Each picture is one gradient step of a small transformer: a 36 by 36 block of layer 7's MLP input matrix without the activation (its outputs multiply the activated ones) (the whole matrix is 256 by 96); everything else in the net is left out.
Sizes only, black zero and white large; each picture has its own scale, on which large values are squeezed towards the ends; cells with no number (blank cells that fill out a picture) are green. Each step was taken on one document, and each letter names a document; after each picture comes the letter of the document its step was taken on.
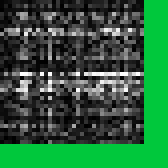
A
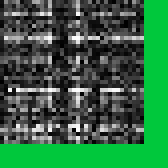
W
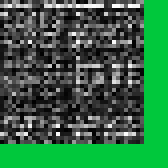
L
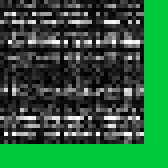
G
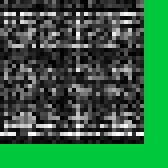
L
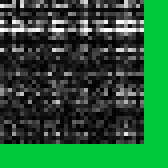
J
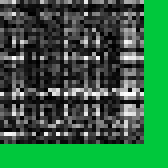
G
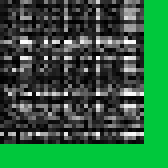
G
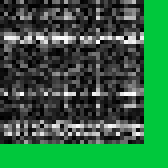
G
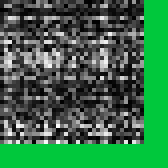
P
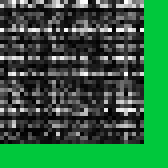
J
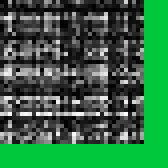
P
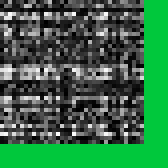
P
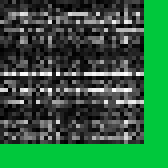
A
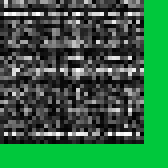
L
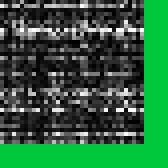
J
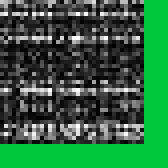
W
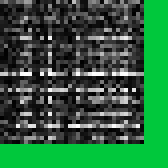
A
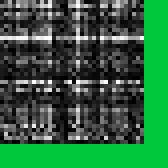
W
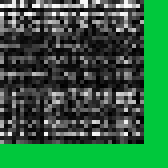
J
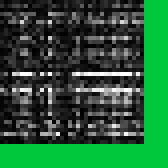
A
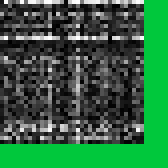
W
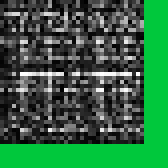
A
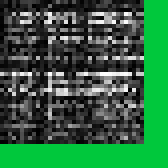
A
